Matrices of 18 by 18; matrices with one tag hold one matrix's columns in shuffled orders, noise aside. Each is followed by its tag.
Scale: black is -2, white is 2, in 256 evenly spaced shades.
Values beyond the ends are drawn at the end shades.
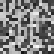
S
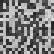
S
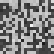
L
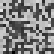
L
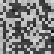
L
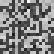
L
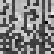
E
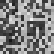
S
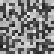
L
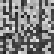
E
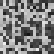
S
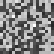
L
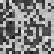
S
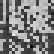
E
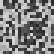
S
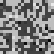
L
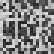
S
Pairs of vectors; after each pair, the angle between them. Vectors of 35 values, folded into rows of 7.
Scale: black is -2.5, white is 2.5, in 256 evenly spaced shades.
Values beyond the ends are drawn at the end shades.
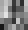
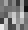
partly opposed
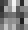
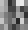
partly opposed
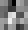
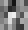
nearly parallel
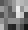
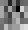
partly opposed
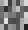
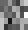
partly aligned
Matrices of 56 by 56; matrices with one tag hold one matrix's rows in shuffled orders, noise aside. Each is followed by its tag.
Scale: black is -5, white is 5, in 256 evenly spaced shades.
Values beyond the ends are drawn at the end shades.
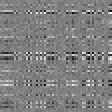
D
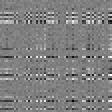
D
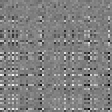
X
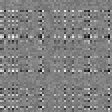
X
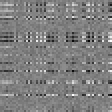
D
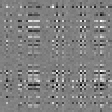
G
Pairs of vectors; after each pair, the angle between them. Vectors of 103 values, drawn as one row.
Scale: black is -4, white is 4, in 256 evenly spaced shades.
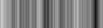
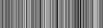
partly opposed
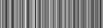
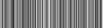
partly aligned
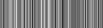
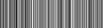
partly opposed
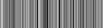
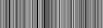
partly aligned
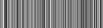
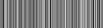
nearly opposite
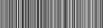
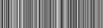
partly opposed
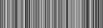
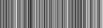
partly opposed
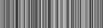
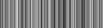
nearly opposite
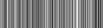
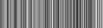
nearly opposite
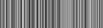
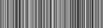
partly opposed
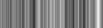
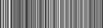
orthogonal
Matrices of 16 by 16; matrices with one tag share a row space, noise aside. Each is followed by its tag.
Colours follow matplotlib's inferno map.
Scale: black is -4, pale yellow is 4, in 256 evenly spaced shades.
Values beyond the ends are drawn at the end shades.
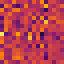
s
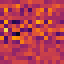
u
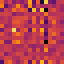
s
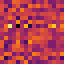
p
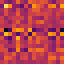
p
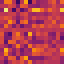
p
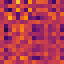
p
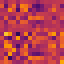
p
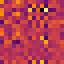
s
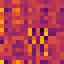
s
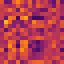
p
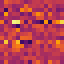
u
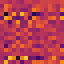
p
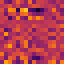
p
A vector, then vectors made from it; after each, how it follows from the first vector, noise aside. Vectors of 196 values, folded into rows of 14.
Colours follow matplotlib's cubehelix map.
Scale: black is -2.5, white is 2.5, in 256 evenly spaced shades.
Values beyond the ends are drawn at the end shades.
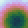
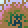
partly zeroed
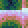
wrapped around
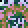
sign-scrambled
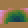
partly zeroed
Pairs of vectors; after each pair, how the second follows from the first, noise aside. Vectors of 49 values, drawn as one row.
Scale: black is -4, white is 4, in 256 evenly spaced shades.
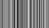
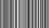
negated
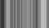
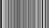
sign-scrambled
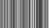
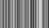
negated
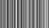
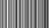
negated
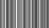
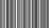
copied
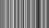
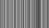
shrunk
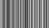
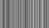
shrunk
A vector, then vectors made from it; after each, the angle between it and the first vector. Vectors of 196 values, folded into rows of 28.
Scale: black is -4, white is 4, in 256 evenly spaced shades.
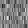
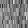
partly aligned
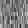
partly aligned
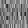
partly opposed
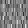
partly opposed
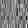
partly opposed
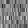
nearly parallel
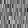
partly opposed
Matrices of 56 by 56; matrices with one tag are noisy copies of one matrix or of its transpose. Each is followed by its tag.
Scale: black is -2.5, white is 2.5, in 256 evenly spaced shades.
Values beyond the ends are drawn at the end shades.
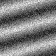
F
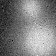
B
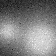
B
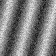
F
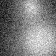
B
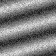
F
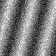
F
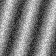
F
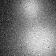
B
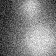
B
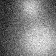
B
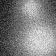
B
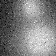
B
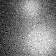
B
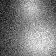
B
